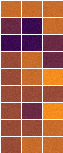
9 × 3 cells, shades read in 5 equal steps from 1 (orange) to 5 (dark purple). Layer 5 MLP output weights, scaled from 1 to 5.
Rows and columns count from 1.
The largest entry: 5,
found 3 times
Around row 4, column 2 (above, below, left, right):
5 2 3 4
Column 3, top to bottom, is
2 2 4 4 1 3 1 2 2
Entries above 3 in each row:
0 2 3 1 0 0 1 0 0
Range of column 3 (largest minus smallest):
3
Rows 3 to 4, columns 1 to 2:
5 5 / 3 2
